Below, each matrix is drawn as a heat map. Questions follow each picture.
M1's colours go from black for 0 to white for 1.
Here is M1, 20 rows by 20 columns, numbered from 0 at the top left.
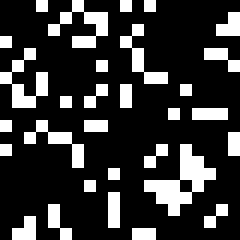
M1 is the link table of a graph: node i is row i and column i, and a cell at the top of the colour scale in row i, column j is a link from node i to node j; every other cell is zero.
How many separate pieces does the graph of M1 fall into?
1
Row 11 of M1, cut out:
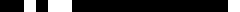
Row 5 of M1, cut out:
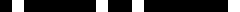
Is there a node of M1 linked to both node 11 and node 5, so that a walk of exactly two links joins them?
yes
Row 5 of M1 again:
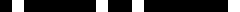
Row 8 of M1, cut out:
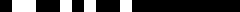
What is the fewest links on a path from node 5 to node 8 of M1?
1
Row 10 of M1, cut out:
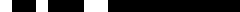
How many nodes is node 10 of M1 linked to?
4
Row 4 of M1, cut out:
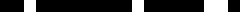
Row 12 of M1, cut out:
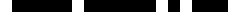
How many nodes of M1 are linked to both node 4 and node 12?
0
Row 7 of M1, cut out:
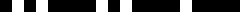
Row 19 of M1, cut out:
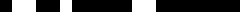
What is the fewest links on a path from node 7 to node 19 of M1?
2
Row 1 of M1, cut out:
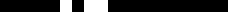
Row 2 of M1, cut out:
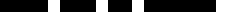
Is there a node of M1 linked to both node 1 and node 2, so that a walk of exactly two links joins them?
yes
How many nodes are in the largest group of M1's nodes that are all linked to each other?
3
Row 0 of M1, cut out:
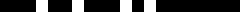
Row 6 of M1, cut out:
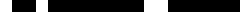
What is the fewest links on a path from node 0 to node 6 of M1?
1
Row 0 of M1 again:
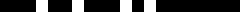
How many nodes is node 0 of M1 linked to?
4
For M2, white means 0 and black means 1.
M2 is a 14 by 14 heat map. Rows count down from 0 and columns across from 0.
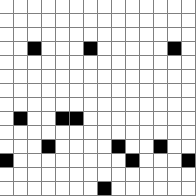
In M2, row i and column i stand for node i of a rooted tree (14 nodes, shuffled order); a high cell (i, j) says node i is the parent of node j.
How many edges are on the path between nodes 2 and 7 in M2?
5
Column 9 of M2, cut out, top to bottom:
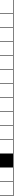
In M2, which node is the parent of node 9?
11
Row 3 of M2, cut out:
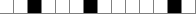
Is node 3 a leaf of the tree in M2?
no
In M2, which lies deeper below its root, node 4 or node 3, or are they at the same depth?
node 4
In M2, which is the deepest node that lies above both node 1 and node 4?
8
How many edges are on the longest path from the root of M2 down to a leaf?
3
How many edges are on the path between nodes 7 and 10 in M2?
3
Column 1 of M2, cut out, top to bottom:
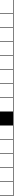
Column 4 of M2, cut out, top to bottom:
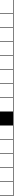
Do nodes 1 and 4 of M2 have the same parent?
yes
